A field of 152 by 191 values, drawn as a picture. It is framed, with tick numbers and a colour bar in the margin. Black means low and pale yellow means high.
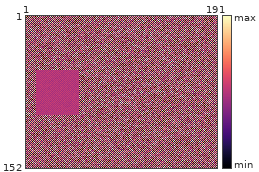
Odd patch: calmer, in the middle left. Histogram: two levels. Calmest part: middle left. Odd rows or columns: none.
